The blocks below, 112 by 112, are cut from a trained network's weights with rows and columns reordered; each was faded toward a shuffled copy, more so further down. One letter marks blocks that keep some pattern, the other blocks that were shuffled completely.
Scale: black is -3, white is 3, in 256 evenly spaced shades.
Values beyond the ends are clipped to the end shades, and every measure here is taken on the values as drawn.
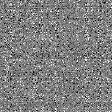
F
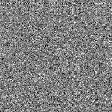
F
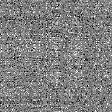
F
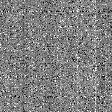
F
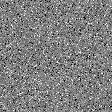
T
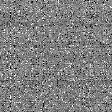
F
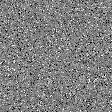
T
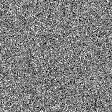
T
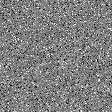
T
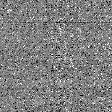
F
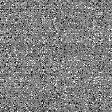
F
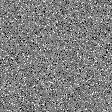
T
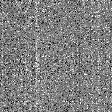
F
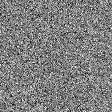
T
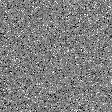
T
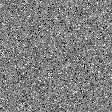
T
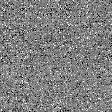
F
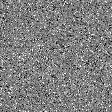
T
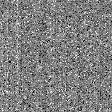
F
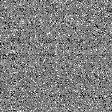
F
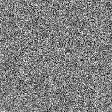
F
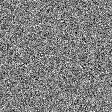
T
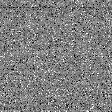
F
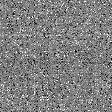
F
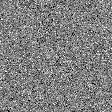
T
